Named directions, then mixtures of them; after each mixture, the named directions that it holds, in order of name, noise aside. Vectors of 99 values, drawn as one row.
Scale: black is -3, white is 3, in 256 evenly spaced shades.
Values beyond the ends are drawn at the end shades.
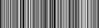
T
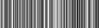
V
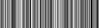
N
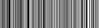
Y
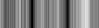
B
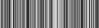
N, V, Y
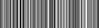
T, V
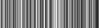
N, V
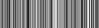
N, V, Y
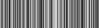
N, V, Y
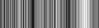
B, T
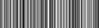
T, V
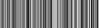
N, Y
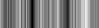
B
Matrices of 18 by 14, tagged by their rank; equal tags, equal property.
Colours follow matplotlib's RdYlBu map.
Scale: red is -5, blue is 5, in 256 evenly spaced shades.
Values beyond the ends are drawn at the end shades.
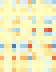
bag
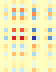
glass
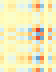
glass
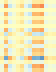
glass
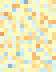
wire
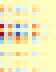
glass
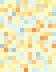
wire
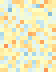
wire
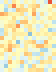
wire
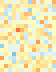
wire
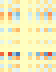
glass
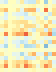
bag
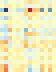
bag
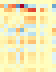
bag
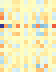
bag
